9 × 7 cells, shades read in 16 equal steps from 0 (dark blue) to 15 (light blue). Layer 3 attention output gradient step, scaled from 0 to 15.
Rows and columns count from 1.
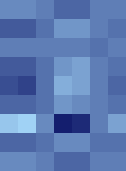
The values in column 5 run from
1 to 11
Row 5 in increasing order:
3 4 6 7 8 11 12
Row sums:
54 52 55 53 51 53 58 51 54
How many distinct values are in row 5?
7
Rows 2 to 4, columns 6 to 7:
8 7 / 7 8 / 8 7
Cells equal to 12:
1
